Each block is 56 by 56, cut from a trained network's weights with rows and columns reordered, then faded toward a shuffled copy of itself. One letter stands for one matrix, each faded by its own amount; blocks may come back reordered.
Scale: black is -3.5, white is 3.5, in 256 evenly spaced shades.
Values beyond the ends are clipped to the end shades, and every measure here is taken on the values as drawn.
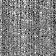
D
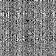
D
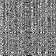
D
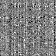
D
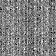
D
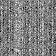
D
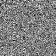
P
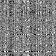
D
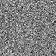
P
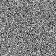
P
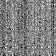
D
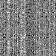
D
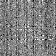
D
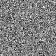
P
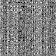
D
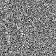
P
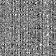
D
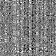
D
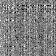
D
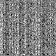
D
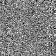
P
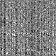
D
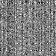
D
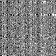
D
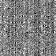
D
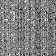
D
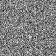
P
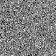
P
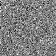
P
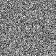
P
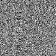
P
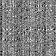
D
